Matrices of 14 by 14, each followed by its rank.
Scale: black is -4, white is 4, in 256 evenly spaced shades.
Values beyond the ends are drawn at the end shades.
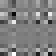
one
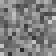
full rank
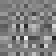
two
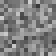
full rank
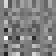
two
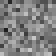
full rank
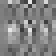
two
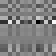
one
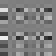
one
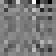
two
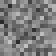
full rank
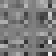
two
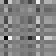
one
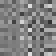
two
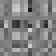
two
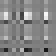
one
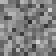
full rank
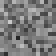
full rank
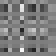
one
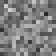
full rank
